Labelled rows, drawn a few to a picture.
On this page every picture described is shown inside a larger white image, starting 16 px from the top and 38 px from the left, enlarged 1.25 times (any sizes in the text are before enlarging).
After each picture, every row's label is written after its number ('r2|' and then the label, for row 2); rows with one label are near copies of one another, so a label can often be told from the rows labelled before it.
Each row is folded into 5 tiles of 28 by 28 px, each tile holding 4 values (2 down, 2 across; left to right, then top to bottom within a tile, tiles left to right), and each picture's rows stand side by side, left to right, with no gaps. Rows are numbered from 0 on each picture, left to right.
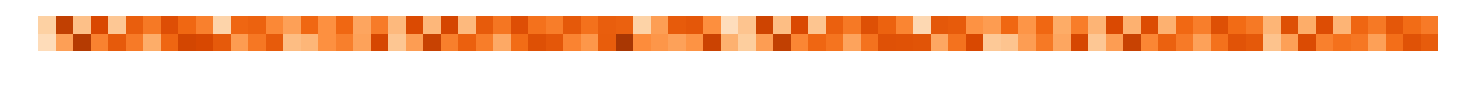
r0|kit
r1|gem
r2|kit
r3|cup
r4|kit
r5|gem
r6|kit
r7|kit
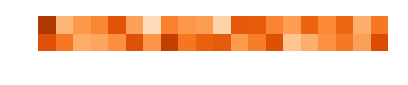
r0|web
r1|gem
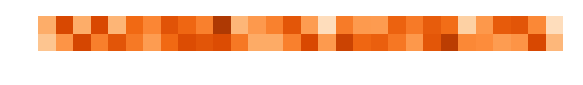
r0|kit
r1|web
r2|cup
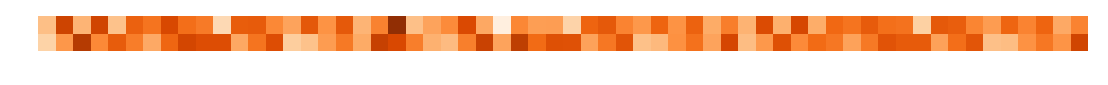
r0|kit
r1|gem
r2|web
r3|gem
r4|kit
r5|gem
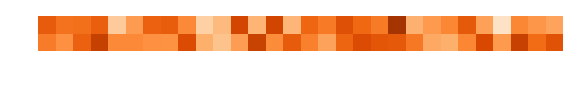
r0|cup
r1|kit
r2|web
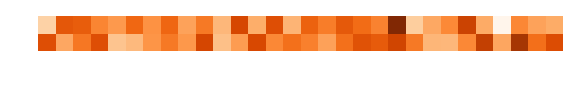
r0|gem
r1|kit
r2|web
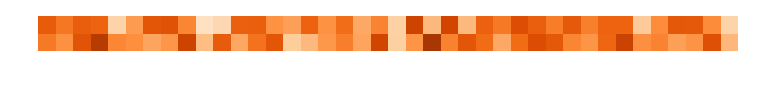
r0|cup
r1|gem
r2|kit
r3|cup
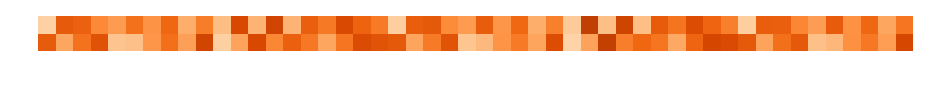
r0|gem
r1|kit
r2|gem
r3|kit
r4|gem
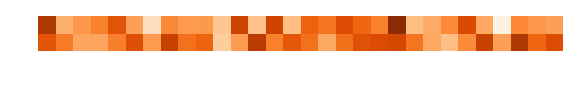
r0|web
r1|kit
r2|web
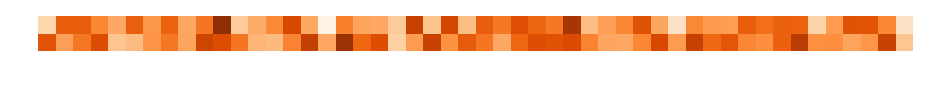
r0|gem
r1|web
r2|kit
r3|web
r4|cup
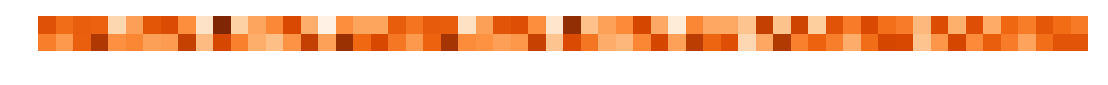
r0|cup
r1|web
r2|cup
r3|web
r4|kit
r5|kit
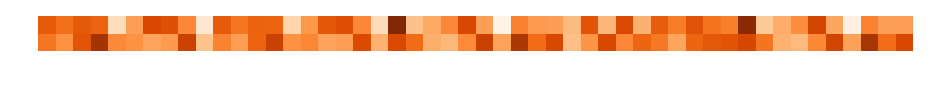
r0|cup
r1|cup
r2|web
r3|kit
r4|web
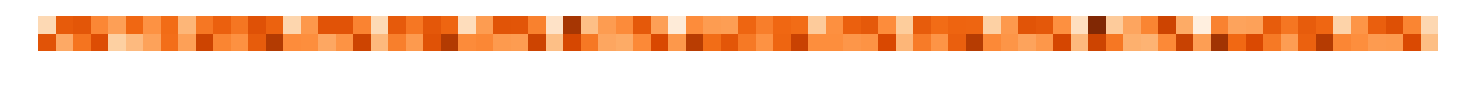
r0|gem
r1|cup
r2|cup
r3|web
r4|cup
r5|cup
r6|web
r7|cup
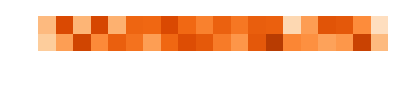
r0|kit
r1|cup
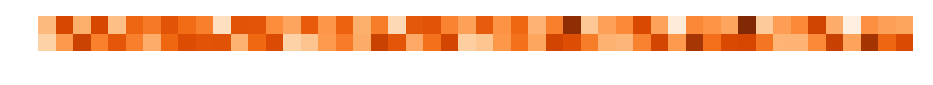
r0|kit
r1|gem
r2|gem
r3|web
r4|web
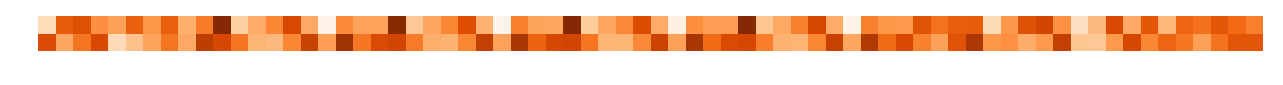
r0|gem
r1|web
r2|web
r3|web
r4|web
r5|cup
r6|kit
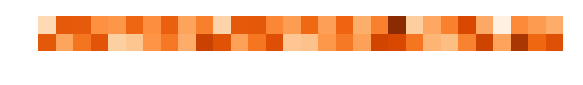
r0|gem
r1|gem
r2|web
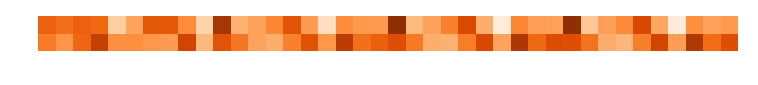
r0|cup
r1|web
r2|web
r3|web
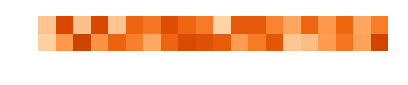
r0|kit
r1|gem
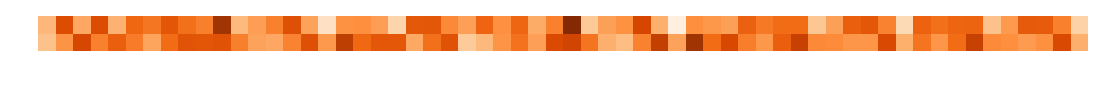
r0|kit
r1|web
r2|gem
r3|web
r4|cup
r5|cup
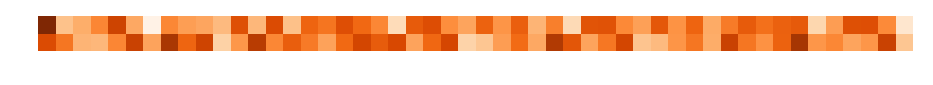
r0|web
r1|kit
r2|gem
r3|gem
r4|cup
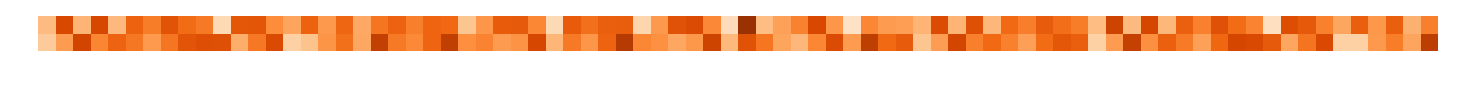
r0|kit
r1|gem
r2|cup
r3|cup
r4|web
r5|kit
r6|kit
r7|gem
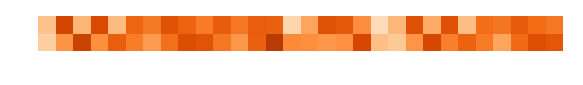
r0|kit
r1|cup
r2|kit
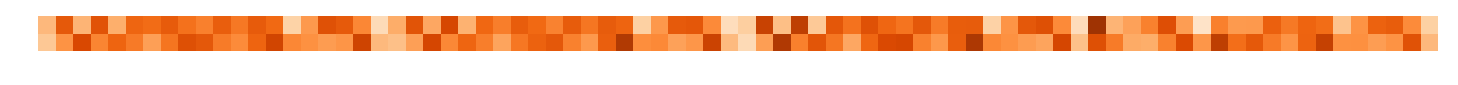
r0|kit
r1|cup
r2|kit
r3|cup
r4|kit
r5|cup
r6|web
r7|cup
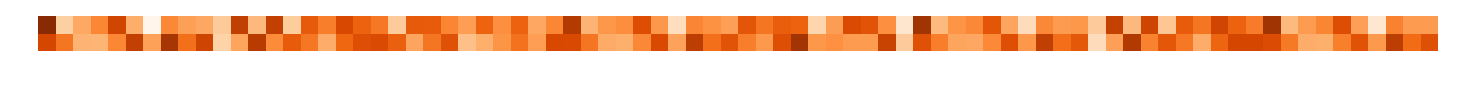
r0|web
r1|kit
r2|gem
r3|web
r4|cup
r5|web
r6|kit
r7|web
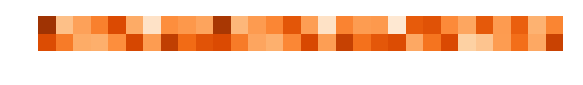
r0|web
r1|web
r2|gem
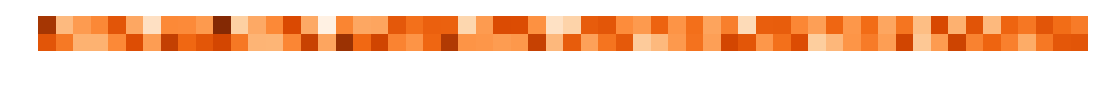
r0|web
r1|web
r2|cup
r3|gem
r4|gem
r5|kit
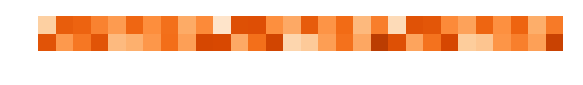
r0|gem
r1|gem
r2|gem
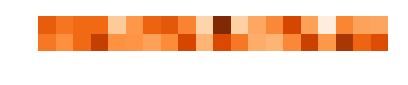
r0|cup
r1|web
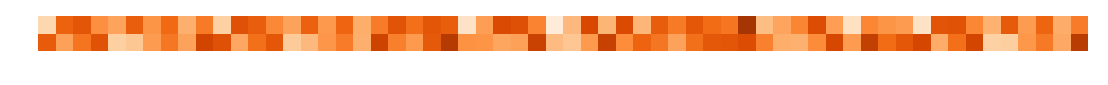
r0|gem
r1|gem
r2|cup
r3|kit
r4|web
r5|gem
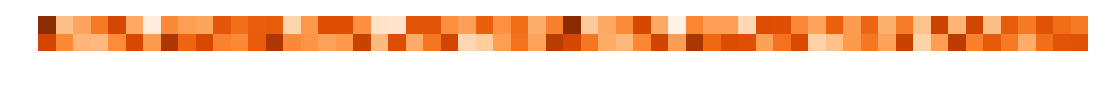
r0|web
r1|cup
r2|gem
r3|web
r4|gem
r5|kit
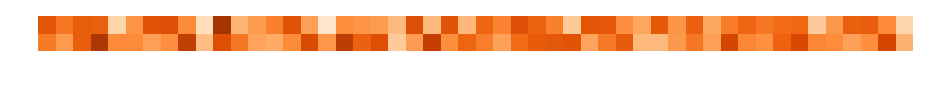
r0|cup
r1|web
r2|kit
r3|gem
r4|cup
